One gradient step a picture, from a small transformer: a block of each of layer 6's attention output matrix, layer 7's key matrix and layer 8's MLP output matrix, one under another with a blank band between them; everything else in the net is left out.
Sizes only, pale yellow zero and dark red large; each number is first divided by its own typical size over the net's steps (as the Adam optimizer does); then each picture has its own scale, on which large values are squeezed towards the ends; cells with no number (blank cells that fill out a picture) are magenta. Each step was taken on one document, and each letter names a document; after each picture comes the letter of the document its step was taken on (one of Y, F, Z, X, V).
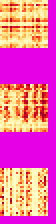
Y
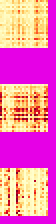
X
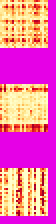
X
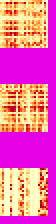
Y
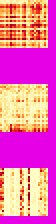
Y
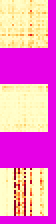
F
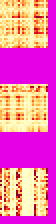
X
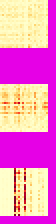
F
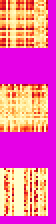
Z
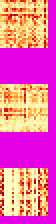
Y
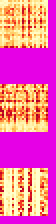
Y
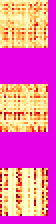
X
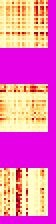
X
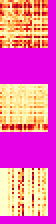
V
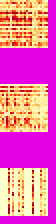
V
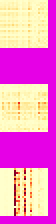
F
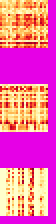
V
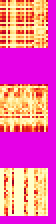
Z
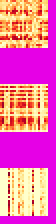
V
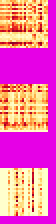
V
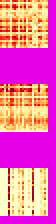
V
